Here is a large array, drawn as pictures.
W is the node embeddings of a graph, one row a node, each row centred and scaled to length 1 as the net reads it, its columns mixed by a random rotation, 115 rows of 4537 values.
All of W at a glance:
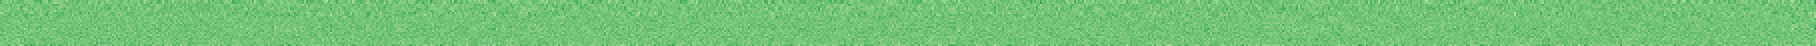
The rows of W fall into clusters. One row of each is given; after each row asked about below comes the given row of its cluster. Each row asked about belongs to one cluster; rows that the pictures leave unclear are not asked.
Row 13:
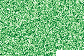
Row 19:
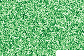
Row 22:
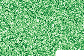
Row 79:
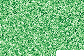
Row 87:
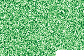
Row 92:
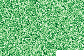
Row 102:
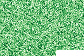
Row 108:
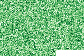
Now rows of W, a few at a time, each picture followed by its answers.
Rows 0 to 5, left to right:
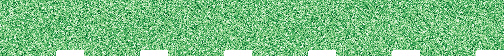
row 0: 79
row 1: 79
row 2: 22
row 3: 79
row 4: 22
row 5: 22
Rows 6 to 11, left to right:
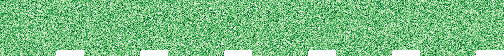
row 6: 87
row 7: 79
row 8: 79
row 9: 79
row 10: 102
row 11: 102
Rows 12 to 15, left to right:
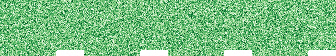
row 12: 87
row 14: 19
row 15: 19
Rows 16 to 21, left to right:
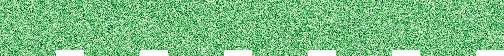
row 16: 102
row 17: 22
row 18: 92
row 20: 108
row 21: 19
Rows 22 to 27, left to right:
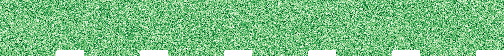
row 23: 19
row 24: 19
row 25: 79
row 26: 22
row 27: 92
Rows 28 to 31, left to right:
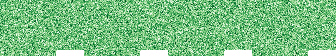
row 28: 87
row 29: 19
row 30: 102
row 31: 92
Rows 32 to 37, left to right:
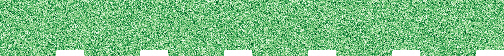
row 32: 92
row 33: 102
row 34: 92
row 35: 92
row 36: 13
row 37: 13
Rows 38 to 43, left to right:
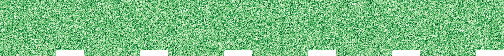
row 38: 108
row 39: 92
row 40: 87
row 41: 108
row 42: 92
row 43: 108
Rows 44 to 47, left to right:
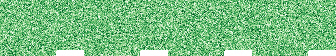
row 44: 102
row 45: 108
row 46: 79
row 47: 87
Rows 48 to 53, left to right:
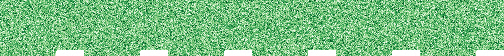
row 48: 22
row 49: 102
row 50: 79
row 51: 108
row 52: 102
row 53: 19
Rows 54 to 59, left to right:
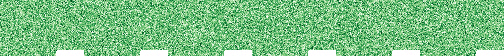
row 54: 22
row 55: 102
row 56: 87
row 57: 108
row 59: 13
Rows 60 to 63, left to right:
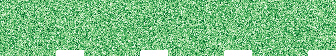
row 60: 19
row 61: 79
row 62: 87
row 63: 19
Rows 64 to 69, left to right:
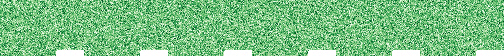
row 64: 102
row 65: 102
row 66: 22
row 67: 13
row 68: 87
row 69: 87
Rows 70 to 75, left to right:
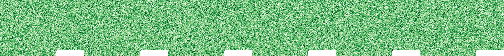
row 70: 22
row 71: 87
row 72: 22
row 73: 79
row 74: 79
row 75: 19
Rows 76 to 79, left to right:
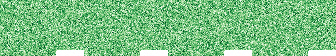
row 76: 102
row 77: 87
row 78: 102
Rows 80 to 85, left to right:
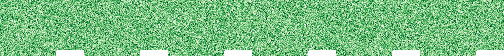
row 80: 87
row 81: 92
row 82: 13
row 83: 22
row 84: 92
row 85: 87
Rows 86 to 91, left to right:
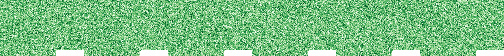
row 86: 108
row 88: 19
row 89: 22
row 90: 22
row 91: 92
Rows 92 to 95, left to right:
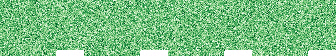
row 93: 102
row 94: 79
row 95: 79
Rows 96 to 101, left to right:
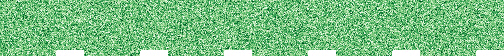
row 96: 19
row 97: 13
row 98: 108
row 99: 19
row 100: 79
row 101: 19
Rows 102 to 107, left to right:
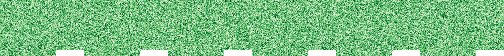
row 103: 13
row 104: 108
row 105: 19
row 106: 102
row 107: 19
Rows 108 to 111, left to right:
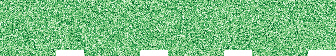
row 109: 92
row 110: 108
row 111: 13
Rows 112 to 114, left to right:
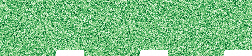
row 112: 13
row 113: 13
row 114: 102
